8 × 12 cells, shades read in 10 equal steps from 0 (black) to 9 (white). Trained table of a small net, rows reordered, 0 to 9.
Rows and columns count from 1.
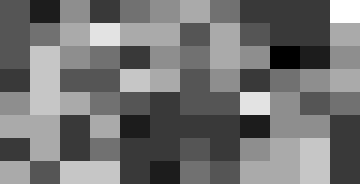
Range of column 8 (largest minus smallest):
4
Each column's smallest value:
2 1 2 2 1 1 2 2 1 0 1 2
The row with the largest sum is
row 2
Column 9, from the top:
2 3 5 2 8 1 5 6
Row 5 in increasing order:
2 3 3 3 3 4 4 5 5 6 7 8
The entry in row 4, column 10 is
4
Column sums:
30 41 36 38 27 29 28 31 32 30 32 36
